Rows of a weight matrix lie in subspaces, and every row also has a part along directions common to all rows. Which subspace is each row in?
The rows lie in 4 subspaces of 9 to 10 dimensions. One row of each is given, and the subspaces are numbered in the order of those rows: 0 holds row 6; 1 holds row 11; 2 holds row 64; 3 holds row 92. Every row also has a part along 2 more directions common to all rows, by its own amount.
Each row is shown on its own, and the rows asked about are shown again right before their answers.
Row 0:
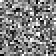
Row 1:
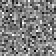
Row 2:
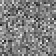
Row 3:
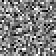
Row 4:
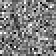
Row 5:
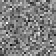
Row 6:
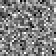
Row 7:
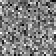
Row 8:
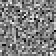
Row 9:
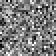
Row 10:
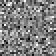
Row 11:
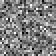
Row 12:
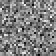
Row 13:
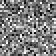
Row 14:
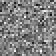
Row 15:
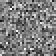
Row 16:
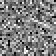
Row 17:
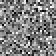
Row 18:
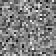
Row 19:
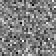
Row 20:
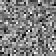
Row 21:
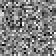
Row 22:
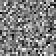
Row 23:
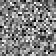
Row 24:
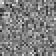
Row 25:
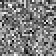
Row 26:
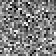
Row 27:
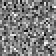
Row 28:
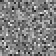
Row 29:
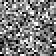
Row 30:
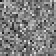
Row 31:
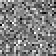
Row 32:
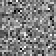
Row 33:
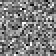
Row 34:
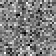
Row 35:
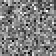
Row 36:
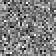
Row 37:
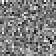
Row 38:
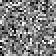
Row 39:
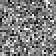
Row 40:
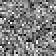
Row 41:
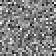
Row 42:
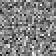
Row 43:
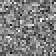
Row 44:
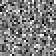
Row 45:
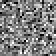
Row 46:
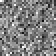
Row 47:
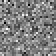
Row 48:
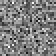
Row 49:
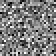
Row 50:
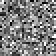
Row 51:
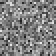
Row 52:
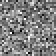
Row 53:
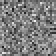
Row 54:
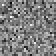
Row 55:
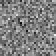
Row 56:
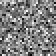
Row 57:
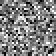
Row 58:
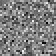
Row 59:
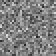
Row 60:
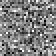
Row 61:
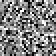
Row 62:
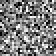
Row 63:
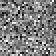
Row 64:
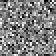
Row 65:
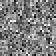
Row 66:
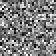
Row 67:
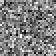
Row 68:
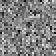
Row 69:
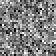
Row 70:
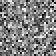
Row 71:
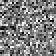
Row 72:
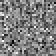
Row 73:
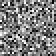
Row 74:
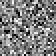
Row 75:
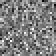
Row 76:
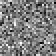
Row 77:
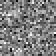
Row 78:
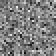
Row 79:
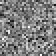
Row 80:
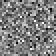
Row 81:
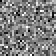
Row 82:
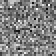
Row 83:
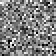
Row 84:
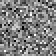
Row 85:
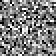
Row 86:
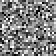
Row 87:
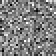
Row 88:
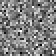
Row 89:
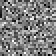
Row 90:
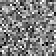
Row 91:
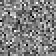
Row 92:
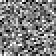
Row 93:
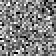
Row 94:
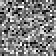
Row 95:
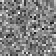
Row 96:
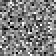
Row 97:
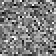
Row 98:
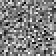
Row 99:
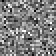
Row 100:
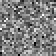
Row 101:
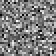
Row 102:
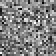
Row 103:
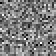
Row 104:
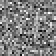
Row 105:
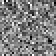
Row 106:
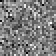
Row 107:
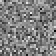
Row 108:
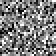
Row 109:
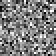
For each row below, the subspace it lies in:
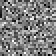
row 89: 0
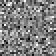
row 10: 0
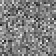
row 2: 2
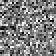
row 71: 2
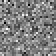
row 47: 0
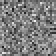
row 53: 2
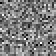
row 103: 3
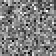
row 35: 3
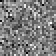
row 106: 2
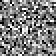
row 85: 1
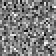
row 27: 0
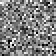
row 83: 2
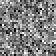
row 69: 1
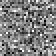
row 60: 1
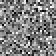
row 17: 3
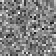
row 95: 2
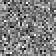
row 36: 0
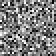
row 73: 2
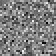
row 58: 2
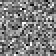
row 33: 2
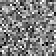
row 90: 3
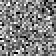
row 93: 2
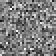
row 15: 2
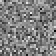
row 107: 0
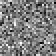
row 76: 3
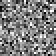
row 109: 0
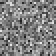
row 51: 3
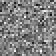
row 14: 0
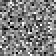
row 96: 0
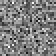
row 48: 2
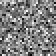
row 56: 2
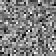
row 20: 0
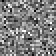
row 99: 2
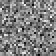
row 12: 3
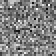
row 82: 2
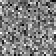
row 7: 1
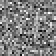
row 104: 1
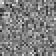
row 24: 1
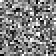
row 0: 1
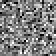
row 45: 3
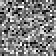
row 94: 0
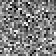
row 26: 1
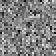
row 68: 2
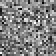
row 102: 1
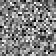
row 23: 3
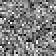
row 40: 3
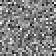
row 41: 0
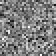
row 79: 3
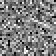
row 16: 2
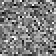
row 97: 2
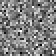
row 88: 0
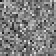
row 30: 1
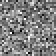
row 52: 3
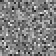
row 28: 3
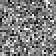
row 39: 2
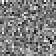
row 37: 1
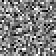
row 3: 0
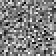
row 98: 0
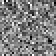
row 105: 1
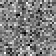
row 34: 1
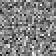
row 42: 3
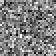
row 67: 1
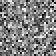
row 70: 0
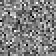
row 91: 2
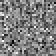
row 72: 3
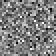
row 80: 2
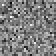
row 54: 3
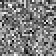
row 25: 2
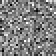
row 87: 3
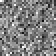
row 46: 1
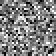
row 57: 3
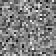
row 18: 1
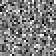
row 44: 3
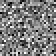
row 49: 0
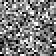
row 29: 1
